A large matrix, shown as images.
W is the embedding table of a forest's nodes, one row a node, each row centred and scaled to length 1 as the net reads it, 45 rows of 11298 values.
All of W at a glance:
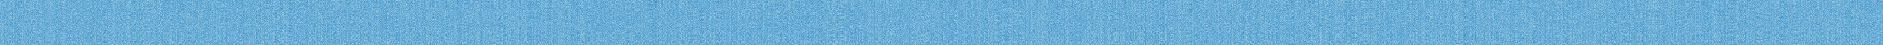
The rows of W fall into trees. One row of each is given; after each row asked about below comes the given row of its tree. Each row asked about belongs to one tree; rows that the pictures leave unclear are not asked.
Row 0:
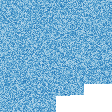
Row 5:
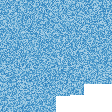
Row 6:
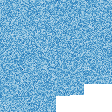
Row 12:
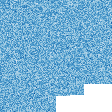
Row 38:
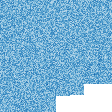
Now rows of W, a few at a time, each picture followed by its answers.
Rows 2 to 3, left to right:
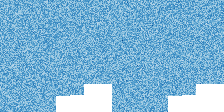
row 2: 5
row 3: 0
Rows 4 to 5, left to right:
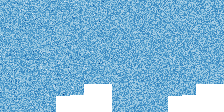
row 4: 6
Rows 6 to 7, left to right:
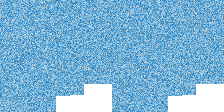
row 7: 5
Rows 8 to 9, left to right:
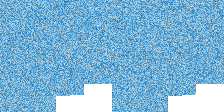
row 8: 0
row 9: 6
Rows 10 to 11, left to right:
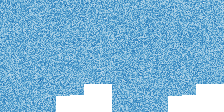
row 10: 12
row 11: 38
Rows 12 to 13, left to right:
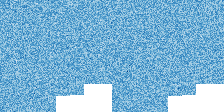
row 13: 5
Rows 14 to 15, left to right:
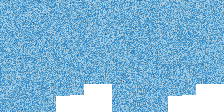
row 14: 12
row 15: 38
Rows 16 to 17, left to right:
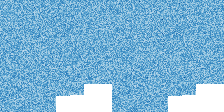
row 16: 5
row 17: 5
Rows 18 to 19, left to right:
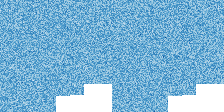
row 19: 0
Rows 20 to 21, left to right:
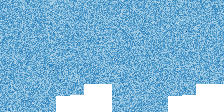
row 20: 38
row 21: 5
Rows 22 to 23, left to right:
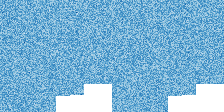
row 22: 38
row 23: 6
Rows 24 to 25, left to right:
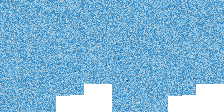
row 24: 12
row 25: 0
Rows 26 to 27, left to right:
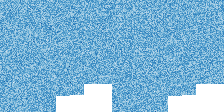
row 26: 6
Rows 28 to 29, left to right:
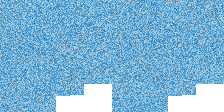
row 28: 0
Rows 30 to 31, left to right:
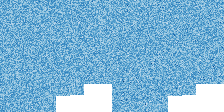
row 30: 12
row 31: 0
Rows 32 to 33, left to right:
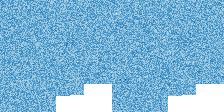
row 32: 38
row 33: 38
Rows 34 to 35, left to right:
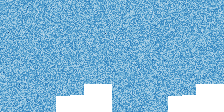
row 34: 5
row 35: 5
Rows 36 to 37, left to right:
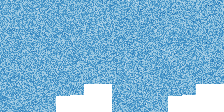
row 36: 5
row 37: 38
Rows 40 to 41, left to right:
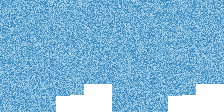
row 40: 38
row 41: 12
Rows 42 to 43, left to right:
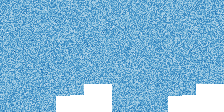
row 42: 12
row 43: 5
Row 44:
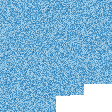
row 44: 0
